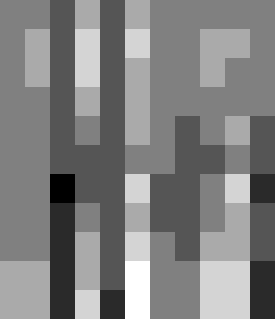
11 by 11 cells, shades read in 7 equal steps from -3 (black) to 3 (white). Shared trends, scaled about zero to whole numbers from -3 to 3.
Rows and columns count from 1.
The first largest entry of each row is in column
4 4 4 4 6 1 6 6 6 6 6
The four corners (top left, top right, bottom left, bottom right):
0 0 1 -2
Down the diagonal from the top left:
0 1 -1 1 -1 0 -1 -1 1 2 -2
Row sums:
0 5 3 0 -2 -6 -5 -4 0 5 5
